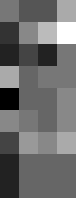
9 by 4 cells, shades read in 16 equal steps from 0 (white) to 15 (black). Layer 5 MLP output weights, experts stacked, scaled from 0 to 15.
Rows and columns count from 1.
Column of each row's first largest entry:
2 1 1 2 1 3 1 1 1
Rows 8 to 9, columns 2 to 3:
9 9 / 9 9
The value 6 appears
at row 7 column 2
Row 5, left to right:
15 9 9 7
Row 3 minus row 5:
-2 2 4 1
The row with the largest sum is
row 3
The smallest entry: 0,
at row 2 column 4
